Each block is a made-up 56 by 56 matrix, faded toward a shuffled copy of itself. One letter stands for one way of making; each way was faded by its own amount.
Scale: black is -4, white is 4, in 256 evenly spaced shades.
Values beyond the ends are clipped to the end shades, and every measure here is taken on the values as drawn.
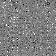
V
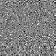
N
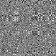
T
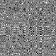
T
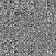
T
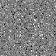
V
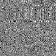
N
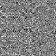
N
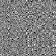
T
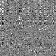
N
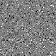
V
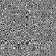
T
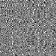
N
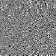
T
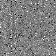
V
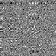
N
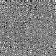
T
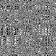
T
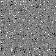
V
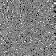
V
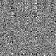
N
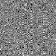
T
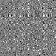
T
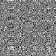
T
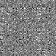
N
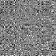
T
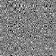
N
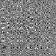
T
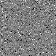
V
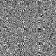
N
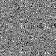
N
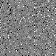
V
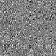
N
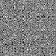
N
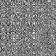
N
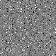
V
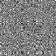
N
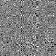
T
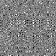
N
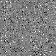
V
